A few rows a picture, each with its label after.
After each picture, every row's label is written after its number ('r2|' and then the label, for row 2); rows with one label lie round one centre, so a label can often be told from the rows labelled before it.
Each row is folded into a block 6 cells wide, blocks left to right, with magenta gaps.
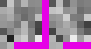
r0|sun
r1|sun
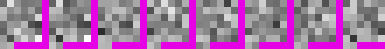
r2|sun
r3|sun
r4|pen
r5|pen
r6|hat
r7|pen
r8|hat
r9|sun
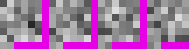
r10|sun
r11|sun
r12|pen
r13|hat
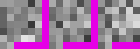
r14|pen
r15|hat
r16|hat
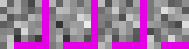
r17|hat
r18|hat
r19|hat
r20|pen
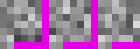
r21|hat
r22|pen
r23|pen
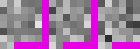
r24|pen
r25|pen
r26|sun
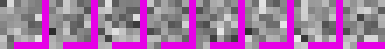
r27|sun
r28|pen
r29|sun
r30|pen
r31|hat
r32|pen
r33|sun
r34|pen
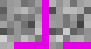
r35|pen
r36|pen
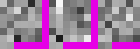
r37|hat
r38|sun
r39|hat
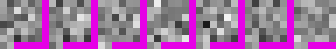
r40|hat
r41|hat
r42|pen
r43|sun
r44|hat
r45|hat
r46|pen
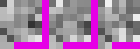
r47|sun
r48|sun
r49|sun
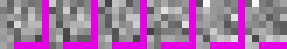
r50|hat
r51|hat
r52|hat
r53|pen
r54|sun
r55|sun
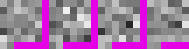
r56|pen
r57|hat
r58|pen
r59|pen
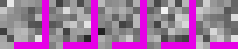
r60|sun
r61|hat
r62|pen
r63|hat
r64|sun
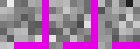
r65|sun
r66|pen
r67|hat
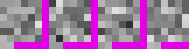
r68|pen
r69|sun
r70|pen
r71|pen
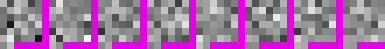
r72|hat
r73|sun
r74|pen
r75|hat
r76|pen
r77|hat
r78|pen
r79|pen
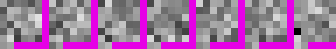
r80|hat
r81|hat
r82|sun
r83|sun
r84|hat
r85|hat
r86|pen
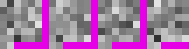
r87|hat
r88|sun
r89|pen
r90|sun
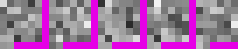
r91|hat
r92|hat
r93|sun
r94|sun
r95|pen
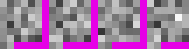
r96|hat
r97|hat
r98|pen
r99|hat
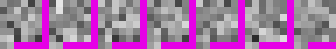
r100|hat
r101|sun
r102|hat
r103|hat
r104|hat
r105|sun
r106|pen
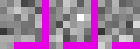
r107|pen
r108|hat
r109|pen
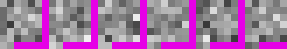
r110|hat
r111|sun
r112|sun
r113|pen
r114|hat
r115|hat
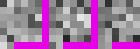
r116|sun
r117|hat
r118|hat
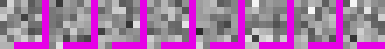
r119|sun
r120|hat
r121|pen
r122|pen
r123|pen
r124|sun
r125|hat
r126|sun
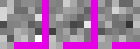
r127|sun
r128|pen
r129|pen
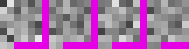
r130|sun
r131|pen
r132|pen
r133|pen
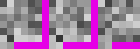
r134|sun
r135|sun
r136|hat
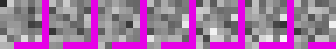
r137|sun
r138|pen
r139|pen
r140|pen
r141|sun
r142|sun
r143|pen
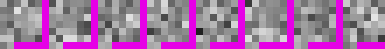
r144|hat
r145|sun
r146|hat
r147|pen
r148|pen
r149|sun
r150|pen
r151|hat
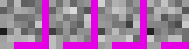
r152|pen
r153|pen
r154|pen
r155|pen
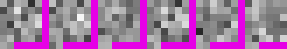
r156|hat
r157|hat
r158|pen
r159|hat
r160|pen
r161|sun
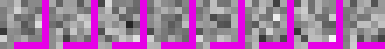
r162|pen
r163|hat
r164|sun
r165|pen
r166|pen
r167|hat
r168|sun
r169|hat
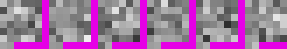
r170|pen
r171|sun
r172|hat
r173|pen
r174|sun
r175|hat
